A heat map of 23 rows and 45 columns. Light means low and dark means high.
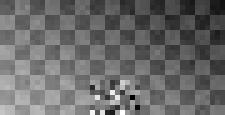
Ninth with the lowest average: bottom left. Grain: checkered. Ninth with the highest average: top right. Odd patch: rougher, in the bottom middle. Slope: up to the top right. Roughest part: bottom middle.
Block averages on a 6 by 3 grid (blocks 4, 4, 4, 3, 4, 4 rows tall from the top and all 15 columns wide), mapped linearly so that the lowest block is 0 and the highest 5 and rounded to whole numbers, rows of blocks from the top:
3 4 5 | 2 3 4 | 1 3 4 | 1 2 4 | 0 2 3 | 0 1 2
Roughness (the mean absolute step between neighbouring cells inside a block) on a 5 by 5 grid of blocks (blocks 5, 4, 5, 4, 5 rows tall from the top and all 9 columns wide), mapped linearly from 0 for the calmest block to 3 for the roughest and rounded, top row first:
00000 / 00000 / 00000 / 00100 / 00300
